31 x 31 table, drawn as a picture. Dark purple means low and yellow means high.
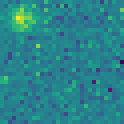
There are no regular stripes. A single bump stands in the top left. The ninth with the highest average is the top left. Neither half mirrors the other.
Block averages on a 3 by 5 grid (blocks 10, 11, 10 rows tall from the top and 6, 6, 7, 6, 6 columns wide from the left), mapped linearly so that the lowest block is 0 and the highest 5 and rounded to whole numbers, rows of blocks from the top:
5 4 0 0 1 | 1 1 0 0 0 | 0 0 1 0 0
